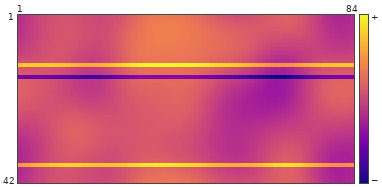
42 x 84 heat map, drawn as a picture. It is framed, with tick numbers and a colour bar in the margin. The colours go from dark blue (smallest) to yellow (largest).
Rows 13, 16 and 38 stand out from the rest. The distribution is heavy-tailed on both sides. The middle right is the ninth with the lowest average. The ninth with the highest average is the top middle.
